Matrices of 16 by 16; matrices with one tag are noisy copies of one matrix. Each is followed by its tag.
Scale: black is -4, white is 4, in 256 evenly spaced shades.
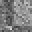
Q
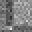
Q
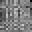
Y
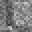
Q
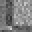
Q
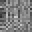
Y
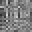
Y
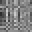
Y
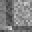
Q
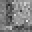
Q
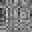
Y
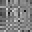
Y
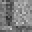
Q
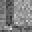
Q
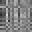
Y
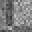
Q
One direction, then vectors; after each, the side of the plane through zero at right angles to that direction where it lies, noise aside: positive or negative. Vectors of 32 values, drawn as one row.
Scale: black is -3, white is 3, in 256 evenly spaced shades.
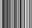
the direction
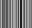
positive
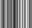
positive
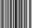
positive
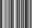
negative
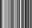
negative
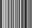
negative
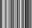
negative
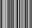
negative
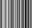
negative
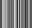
negative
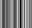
positive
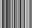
positive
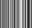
negative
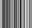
positive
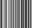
negative
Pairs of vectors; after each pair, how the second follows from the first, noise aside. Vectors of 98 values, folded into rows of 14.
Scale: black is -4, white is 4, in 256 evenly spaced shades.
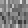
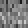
negated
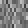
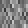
wrapped around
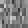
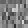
reversed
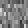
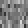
negated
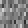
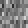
reversed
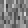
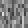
reversed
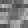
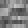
wrapped around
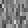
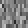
negated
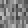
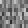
reversed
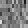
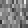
negated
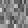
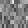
reversed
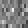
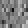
negated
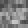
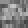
reversed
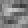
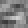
reversed
